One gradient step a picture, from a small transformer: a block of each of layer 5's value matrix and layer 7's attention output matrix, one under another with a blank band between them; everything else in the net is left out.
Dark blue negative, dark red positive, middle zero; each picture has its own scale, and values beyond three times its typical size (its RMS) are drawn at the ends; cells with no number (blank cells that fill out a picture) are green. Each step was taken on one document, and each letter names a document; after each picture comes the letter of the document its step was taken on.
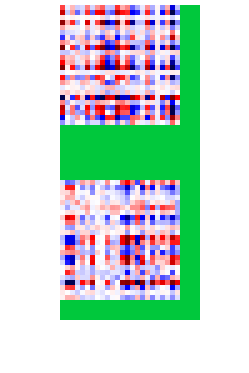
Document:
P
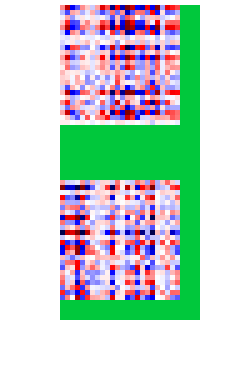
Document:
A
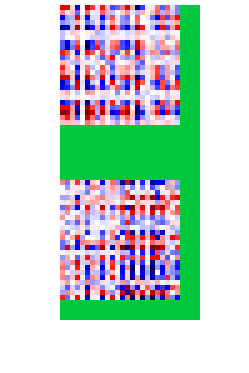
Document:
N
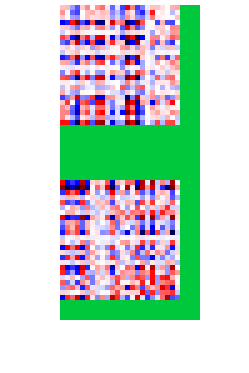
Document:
A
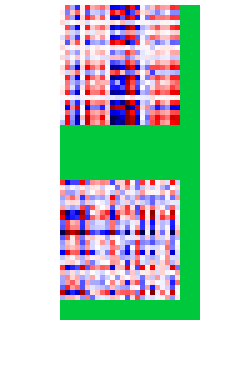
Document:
A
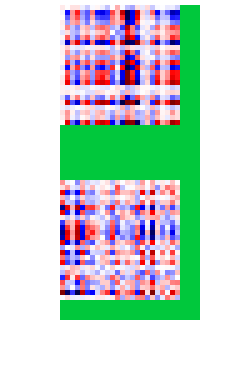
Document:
A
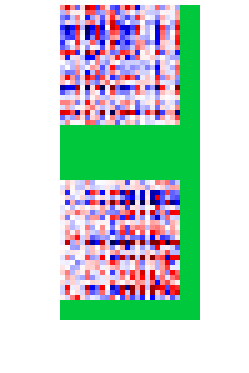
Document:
N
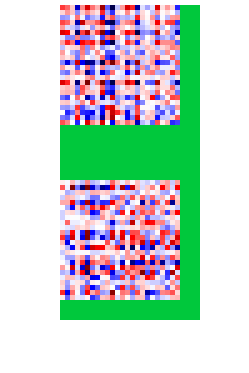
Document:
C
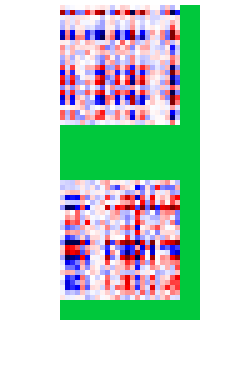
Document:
P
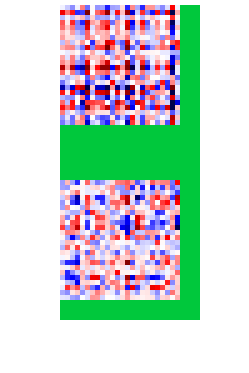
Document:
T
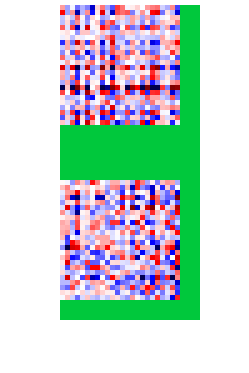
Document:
T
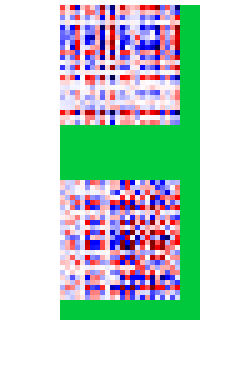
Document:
N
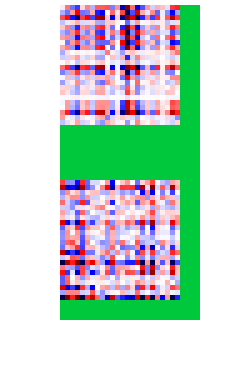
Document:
A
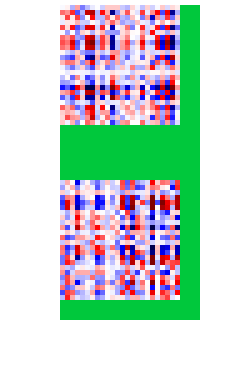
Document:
T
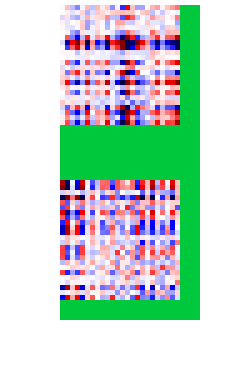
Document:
A
